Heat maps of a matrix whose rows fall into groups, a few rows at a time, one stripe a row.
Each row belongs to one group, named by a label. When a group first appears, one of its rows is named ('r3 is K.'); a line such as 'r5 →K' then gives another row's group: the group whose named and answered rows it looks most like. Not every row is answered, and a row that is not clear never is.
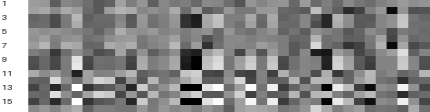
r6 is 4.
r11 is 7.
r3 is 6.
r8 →6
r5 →4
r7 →4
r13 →6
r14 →7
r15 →6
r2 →4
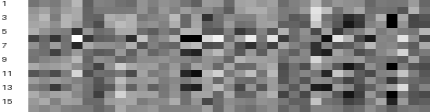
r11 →6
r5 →7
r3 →4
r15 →4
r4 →4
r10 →4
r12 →4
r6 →6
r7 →7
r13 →6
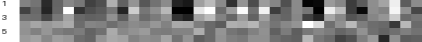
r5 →4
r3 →6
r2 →6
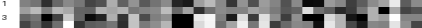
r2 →4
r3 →6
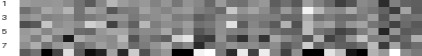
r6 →7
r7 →4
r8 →6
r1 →4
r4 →7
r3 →4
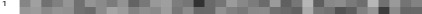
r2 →4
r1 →4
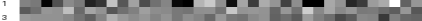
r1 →6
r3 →4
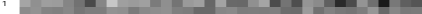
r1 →4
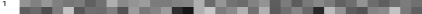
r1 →4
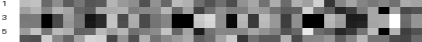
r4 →6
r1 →7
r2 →4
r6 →7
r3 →6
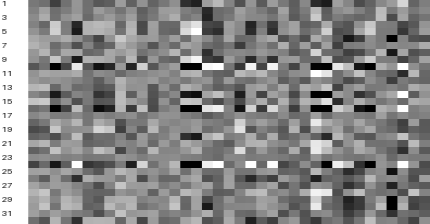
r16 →6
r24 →6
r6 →4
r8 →4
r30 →4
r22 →7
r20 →6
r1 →6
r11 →7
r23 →4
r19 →7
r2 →4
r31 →4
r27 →4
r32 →7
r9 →7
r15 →7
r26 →7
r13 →7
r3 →4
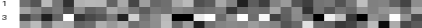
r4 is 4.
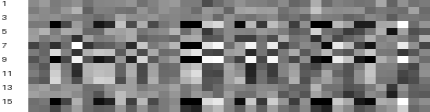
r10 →7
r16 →6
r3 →4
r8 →7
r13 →4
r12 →7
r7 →6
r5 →4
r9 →6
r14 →4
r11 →7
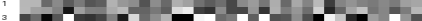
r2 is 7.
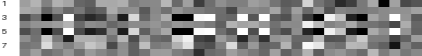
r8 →4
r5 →6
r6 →7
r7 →7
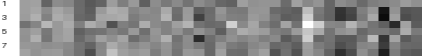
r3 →4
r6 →4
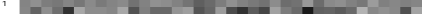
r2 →7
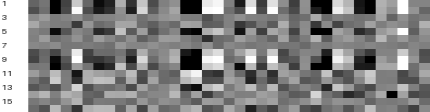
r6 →4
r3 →4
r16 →7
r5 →6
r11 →7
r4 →7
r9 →6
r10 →6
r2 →6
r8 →6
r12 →7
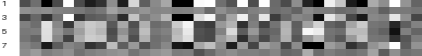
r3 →6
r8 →4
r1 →6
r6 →7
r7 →6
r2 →4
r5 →7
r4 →7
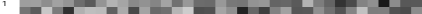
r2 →7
